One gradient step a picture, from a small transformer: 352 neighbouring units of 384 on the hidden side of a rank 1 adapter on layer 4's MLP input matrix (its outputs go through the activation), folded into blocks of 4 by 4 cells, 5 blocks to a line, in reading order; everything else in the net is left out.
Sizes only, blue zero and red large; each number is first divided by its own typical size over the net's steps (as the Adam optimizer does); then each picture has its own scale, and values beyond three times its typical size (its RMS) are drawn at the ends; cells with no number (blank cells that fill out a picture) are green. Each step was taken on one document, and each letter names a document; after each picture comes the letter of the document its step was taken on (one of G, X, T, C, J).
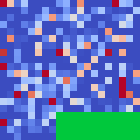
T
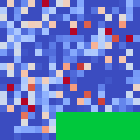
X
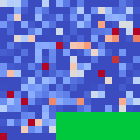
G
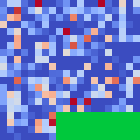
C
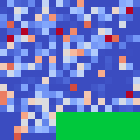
X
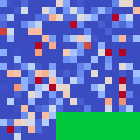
T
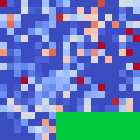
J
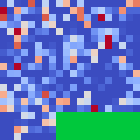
X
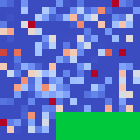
T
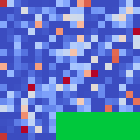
G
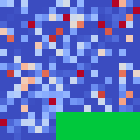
T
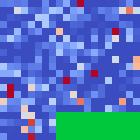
G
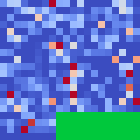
G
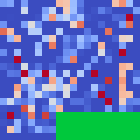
T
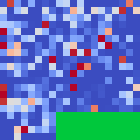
X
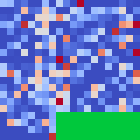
C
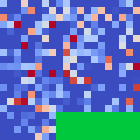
J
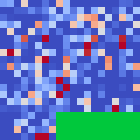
J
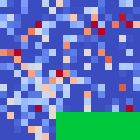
J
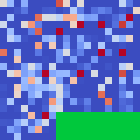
T
